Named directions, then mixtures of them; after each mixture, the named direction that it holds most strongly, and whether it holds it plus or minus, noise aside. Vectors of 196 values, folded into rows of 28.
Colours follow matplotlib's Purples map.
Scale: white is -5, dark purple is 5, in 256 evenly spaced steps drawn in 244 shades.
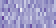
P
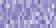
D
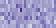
P, minus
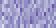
P, minus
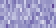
D, minus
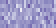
P, plus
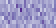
P, minus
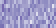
D, plus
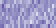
D, plus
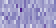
P, minus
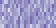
P, minus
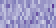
D, minus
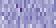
P, minus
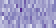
P, minus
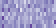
P, plus
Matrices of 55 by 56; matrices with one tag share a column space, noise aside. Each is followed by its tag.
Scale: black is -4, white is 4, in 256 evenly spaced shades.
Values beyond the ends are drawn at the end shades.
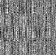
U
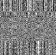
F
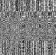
F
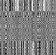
F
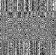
F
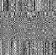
F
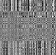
F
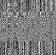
F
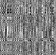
U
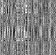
U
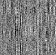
U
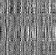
U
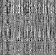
U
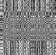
F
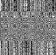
F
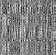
U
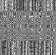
F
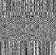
F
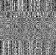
F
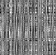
U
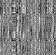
U
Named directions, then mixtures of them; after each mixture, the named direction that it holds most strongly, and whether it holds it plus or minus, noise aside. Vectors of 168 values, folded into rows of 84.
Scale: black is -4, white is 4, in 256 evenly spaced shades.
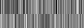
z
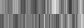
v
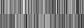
z, minus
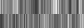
v, plus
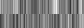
v, plus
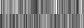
z, minus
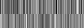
z, plus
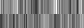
z, minus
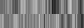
v, minus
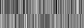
z, plus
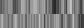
v, minus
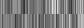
v, plus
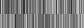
z, plus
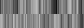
v, minus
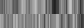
v, minus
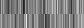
z, plus
